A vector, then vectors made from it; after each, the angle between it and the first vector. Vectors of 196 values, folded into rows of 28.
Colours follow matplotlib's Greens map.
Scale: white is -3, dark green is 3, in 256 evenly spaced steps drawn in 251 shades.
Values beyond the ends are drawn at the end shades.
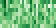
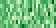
partly aligned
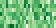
partly opposed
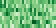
partly aligned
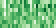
nearly opposite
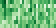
nearly parallel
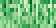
nearly parallel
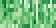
nearly parallel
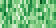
partly aligned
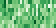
nearly parallel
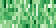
nearly parallel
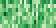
nearly parallel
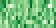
partly aligned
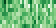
nearly parallel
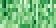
nearly parallel
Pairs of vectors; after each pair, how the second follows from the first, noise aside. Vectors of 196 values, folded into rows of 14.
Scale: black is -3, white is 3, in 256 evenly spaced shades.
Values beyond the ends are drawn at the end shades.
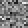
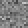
shrunk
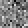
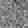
shrunk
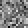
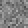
shrunk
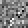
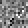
negated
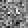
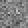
shrunk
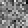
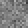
shrunk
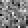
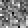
negated
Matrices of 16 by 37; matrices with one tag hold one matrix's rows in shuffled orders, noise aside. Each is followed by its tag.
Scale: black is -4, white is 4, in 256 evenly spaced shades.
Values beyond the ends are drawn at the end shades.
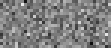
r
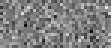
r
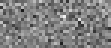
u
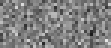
r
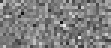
u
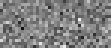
u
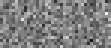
r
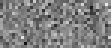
r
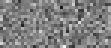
u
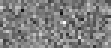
u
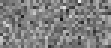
u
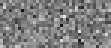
u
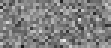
u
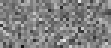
u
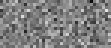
r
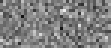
u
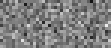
r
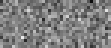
r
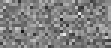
u
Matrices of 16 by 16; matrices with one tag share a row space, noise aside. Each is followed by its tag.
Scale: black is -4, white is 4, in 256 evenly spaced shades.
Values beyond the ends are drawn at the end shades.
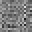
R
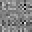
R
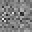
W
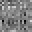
R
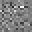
W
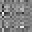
W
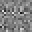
W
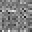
R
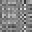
R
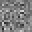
W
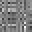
R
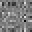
R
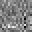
R
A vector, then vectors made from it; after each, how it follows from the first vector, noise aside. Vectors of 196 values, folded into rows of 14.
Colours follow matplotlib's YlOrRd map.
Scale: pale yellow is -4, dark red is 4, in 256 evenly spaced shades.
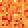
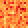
reversed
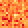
copied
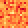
reversed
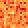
reversed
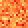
sign-scrambled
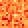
copied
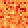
reversed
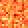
negated
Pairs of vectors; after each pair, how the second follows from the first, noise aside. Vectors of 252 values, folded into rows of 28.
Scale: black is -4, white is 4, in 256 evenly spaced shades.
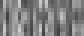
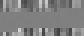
partly zeroed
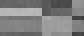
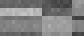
copied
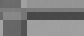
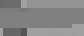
partly zeroed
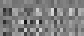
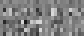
sign-scrambled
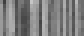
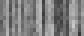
reversed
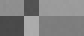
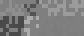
partly zeroed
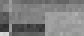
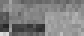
copied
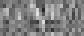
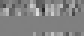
partly zeroed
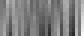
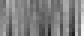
copied
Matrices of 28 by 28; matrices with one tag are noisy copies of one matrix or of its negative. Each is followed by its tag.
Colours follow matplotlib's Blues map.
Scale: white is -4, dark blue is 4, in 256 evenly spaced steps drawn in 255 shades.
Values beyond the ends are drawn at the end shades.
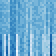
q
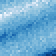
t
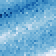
t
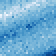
t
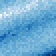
t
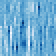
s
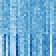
q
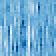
s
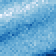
t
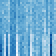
q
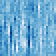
s
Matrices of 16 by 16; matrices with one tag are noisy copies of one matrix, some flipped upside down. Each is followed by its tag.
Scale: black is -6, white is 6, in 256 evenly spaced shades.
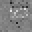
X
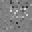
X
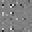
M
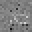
X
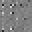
M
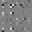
M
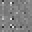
M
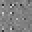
M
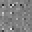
M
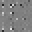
M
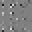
M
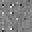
M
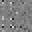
M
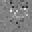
X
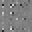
M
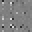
M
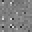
M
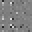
M
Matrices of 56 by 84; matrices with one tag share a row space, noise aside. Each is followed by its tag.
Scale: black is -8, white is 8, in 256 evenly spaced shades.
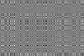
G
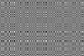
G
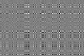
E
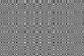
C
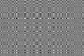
C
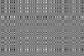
G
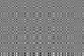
C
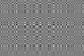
C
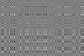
G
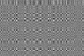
C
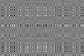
G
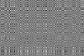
G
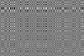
G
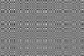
G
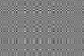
C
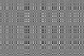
E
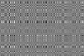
G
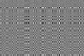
E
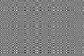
C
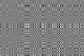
E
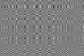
C
